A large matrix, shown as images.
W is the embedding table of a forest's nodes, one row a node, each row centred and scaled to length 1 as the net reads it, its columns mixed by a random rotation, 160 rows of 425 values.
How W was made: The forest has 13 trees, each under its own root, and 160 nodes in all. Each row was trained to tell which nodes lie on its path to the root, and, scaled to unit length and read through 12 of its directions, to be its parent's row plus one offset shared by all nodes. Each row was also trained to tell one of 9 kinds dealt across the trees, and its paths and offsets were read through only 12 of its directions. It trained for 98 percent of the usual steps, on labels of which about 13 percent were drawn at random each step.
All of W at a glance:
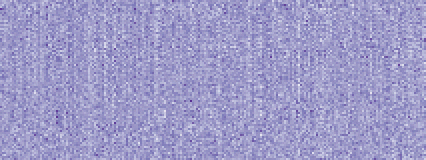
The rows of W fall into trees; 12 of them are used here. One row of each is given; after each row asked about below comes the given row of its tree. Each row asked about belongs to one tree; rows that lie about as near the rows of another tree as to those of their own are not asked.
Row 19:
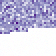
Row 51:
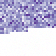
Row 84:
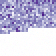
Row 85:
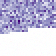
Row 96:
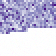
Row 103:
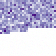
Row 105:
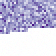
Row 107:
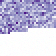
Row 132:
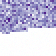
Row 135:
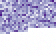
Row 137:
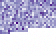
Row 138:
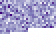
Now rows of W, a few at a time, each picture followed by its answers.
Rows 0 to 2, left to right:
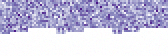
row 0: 107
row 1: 85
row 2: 85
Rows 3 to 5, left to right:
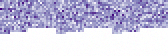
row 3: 137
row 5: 135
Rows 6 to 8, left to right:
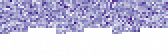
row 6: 103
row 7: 84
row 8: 137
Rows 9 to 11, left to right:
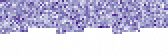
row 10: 138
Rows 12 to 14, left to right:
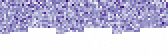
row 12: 137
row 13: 19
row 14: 84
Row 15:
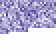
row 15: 137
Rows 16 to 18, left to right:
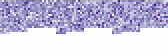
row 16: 85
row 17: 103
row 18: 103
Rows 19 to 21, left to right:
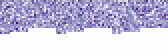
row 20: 85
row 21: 85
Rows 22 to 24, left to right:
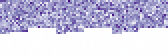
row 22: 137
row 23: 107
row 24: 85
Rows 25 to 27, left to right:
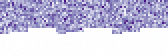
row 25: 105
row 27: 84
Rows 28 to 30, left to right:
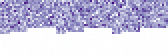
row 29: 85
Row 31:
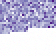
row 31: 84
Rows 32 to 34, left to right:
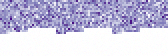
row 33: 107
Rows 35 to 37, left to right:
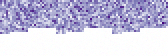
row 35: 137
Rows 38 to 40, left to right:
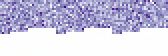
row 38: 107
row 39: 138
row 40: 137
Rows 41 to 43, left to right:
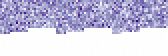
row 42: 105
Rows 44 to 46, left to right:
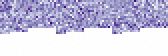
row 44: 84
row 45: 138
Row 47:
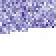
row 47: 105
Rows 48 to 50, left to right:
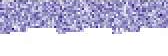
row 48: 96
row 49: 132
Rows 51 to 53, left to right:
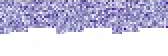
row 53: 96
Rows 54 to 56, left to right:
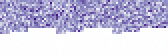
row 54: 105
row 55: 135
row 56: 84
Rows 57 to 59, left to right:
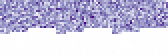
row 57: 84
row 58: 137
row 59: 105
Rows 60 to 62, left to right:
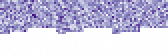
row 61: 132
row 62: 103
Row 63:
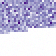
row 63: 85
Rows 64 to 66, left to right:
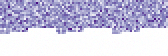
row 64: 84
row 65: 85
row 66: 105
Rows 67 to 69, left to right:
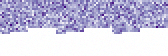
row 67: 132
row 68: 138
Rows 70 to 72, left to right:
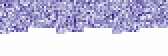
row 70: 19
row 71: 135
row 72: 135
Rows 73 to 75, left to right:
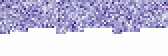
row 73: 138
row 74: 51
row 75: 137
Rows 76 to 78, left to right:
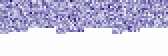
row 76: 19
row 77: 96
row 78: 84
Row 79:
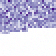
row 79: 132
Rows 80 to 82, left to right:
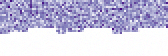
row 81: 85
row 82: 132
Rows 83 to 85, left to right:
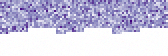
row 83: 103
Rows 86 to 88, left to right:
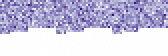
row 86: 138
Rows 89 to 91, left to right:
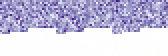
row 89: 137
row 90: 137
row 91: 84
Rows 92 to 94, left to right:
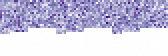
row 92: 135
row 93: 84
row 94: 85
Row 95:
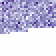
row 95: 51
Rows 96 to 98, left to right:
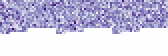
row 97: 105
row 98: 105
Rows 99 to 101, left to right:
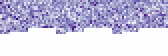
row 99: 138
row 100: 51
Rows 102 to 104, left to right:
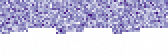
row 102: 132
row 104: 107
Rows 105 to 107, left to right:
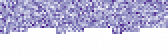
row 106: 84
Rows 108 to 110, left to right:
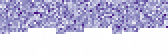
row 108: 107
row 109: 103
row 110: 85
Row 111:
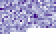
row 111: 19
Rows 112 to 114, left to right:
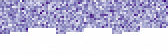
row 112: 103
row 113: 19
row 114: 84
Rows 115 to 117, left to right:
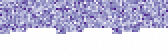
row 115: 85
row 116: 137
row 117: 103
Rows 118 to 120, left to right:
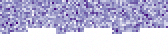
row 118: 132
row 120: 103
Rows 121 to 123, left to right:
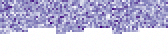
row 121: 84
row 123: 132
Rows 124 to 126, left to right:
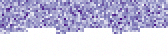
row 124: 132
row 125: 107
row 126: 132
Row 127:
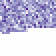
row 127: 132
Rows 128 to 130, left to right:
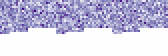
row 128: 103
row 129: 103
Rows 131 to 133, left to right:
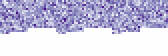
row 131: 96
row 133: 19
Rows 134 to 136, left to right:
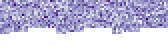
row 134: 51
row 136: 105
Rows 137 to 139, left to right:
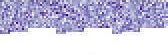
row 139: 138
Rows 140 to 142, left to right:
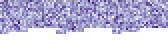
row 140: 105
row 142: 51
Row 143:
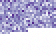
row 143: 132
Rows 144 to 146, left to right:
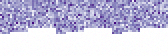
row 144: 132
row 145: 51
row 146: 103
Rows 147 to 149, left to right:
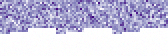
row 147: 137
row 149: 107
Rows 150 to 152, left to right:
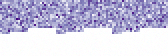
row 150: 137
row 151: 85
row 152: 105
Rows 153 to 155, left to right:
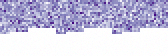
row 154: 107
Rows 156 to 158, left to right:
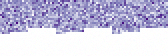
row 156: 132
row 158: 51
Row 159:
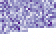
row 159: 105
